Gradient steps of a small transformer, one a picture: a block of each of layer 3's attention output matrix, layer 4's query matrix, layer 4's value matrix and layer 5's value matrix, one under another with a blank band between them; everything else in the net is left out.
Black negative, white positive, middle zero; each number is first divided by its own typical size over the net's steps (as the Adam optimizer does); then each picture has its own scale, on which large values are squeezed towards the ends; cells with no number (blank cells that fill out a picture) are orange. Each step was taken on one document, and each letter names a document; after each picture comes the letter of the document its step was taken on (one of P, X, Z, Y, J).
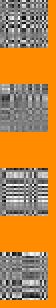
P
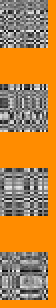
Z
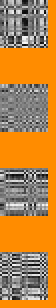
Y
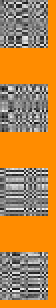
Y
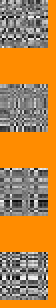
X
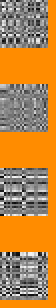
X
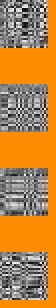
Y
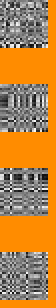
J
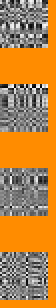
J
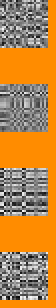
X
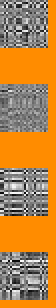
Y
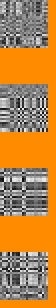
X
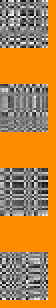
J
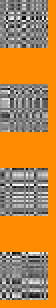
P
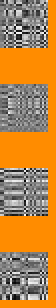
Y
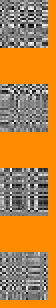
J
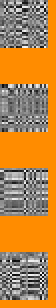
Y
